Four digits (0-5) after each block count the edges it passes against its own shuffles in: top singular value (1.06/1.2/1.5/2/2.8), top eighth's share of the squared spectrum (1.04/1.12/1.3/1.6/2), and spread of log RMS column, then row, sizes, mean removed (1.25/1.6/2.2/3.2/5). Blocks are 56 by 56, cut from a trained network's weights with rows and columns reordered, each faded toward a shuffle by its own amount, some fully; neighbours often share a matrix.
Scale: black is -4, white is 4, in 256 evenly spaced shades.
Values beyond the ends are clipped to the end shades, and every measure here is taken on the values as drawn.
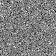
0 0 0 0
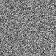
2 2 0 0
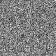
2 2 0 0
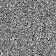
1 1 0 0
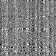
4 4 0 3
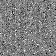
1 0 0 0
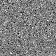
0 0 0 0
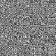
3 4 1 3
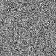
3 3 0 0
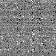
2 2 2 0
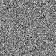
2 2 0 0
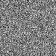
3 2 0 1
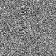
3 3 2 1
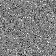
0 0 0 0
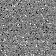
0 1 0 0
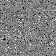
0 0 0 0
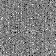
2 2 0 1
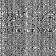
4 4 1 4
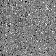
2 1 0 0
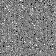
1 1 0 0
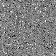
0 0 0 1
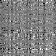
3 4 0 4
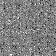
1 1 0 0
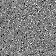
0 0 0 0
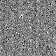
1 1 0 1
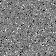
0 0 0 0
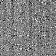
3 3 0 2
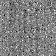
2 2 0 2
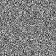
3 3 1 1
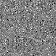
2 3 0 1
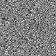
3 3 2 2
